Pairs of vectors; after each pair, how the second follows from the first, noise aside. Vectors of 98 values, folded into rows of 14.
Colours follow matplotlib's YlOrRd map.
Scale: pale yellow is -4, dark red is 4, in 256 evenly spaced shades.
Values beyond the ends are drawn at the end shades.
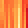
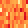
shuffled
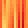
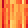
wrapped around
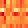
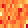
shuffled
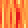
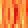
wrapped around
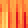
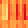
wrapped around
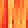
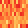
shuffled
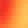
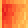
wrapped around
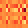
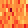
shuffled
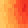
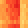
wrapped around
